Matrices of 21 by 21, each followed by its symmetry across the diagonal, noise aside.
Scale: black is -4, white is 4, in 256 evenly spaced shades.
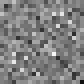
symmetric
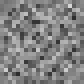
symmetric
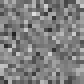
antisymmetric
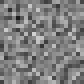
symmetric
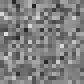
antisymmetric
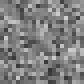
antisymmetric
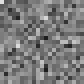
symmetric
